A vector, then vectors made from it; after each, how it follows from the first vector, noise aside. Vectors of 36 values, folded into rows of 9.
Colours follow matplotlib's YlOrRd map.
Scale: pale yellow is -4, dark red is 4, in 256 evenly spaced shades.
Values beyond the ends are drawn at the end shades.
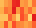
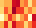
scaled up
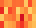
reversed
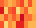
reversed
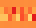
partly zeroed
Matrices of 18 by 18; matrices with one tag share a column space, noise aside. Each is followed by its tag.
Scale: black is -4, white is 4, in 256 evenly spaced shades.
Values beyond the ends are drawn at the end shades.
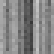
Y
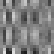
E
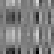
E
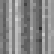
Y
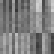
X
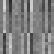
X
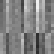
X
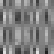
E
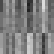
X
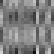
E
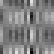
E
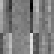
X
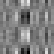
E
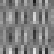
E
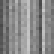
Y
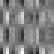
E
